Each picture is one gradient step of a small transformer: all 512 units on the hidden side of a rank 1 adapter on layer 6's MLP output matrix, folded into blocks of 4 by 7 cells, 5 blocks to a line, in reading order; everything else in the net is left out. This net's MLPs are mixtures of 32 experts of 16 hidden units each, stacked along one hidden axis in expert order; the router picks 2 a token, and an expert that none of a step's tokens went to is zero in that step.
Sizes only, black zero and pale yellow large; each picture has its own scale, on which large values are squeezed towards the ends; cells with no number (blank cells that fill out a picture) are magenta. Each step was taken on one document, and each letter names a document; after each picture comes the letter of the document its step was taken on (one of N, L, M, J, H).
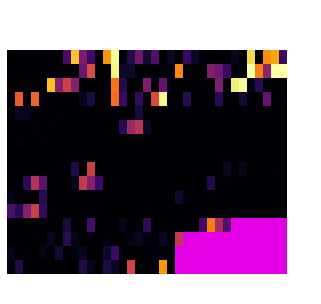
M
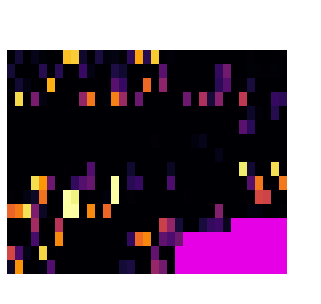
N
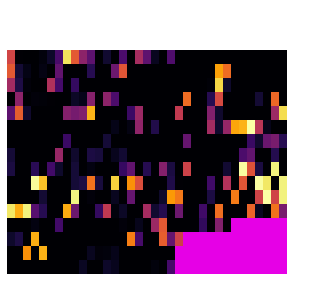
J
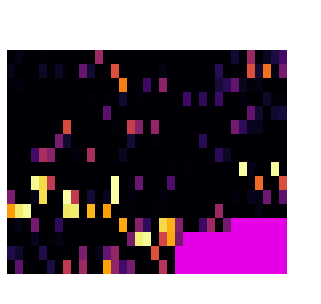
N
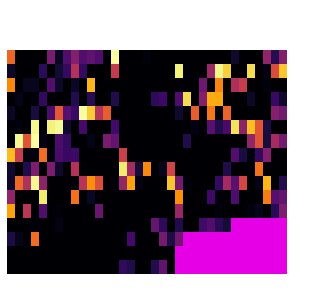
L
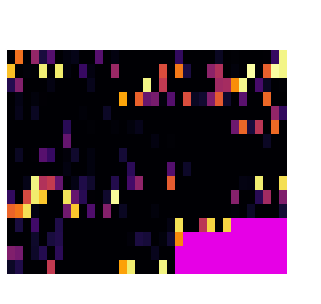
N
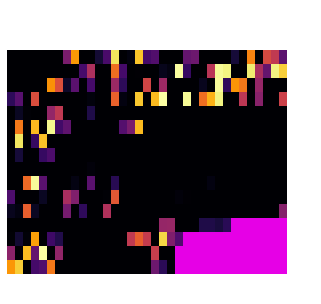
M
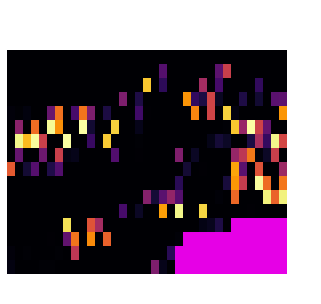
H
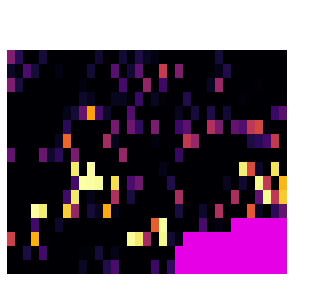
J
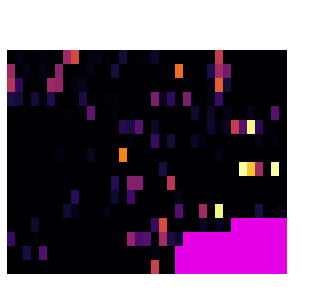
J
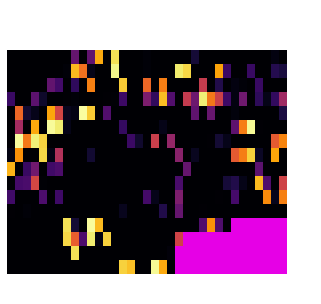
H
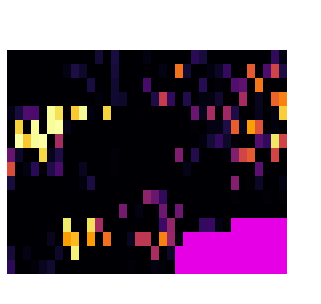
H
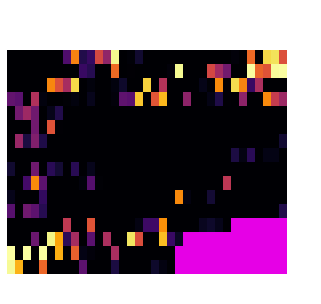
M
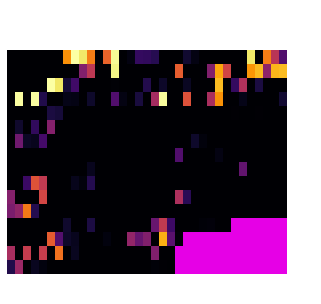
M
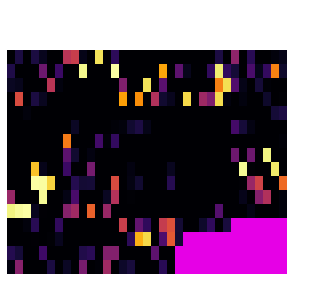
N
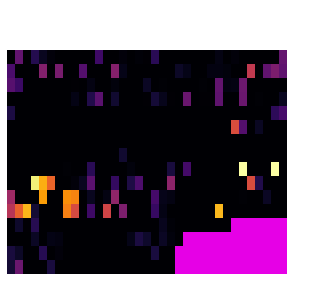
N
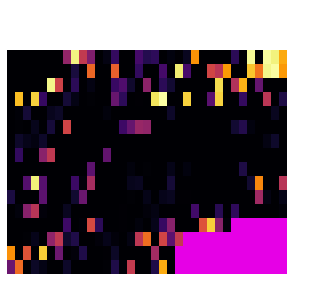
M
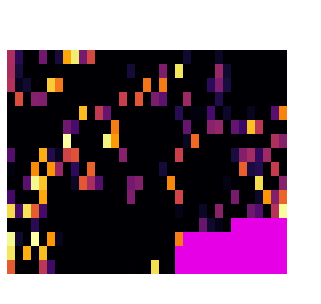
J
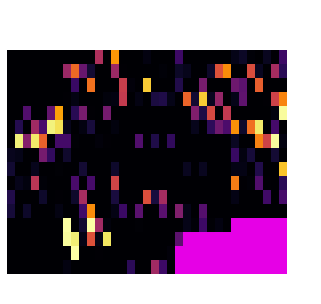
H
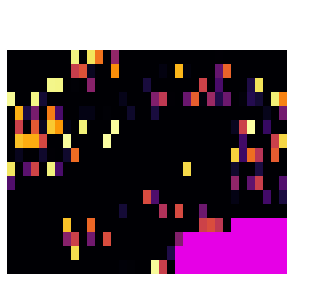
H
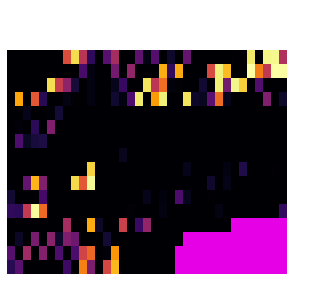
M
